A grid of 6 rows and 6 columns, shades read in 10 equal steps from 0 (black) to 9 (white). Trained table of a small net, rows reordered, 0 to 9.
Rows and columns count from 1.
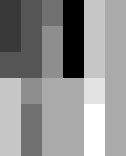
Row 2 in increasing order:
0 2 3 5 6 7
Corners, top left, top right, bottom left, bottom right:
2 6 7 6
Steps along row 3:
same up down up down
